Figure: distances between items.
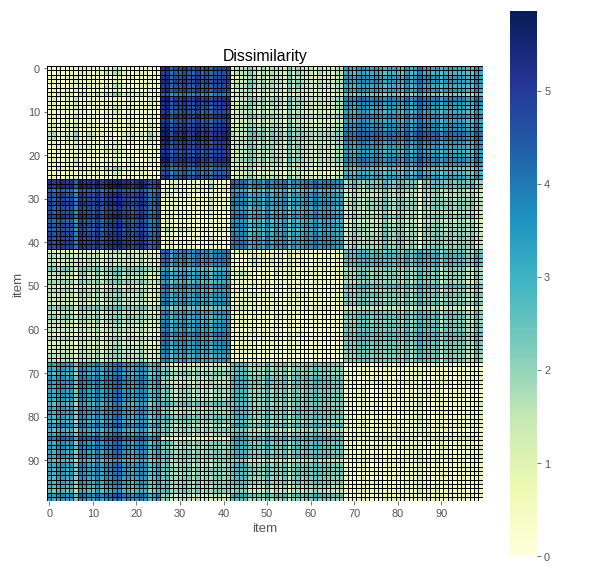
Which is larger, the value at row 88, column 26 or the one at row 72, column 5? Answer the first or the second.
the second
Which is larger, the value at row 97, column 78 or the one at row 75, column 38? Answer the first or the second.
the second
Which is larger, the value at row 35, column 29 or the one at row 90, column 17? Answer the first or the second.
the second
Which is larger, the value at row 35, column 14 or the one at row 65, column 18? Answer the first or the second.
the first
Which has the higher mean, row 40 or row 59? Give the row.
40
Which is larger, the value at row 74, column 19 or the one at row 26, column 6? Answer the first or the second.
the second
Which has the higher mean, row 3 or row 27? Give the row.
27
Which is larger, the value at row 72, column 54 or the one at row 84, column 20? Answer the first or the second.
the second
